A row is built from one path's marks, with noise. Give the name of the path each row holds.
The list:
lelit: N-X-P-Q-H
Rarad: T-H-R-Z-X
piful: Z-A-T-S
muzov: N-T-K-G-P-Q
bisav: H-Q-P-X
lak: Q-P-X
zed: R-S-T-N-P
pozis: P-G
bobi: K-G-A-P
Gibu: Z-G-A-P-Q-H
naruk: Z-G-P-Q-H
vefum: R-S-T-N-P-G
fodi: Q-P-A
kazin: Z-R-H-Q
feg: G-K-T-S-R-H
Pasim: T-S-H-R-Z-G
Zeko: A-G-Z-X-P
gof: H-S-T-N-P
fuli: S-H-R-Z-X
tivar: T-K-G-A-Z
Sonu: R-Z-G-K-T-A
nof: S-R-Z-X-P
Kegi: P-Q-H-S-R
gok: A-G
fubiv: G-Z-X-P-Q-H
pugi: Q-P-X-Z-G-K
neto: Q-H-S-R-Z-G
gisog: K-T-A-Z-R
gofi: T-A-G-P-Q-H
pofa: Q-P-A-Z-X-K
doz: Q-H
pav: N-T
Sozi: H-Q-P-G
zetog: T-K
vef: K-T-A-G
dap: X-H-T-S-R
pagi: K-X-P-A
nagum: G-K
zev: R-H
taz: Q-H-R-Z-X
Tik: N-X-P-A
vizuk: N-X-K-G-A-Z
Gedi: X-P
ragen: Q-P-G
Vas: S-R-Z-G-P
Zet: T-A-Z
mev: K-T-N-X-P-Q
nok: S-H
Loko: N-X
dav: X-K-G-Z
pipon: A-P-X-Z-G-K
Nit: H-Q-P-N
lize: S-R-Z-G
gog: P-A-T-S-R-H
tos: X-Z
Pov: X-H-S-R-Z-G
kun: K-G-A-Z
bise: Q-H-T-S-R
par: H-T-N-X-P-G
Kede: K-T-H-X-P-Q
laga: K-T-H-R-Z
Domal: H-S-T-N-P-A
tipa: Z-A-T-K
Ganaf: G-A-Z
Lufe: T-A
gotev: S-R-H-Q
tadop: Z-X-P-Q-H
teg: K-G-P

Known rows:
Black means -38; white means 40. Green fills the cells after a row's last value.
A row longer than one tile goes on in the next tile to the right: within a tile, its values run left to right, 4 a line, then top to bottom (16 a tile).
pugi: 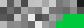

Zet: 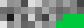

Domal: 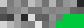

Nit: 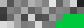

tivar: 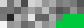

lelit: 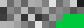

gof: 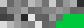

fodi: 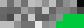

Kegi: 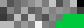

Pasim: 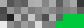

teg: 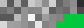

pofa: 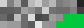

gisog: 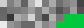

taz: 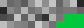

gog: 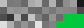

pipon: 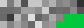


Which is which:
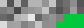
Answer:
nagum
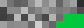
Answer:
fuli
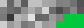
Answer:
kun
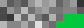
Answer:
Pov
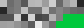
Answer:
tadop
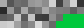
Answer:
doz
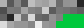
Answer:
Gibu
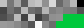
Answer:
lak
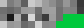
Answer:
piful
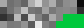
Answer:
nof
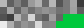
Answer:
feg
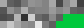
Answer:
nok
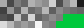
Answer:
Sozi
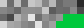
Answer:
bobi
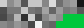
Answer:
Gedi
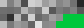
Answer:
Zeko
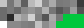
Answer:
Sonu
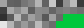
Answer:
zev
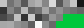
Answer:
bisav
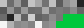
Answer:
gofi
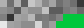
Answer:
gok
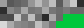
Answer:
kazin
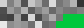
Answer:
par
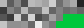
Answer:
fubiv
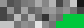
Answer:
gotev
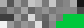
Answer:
vefum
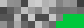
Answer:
tos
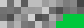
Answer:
vizuk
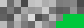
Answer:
dav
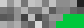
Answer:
Tik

